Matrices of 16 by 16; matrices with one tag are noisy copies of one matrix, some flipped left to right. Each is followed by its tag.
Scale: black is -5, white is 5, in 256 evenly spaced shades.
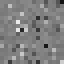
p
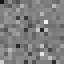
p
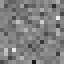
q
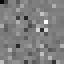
p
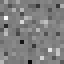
q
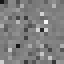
p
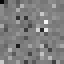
p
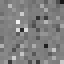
p
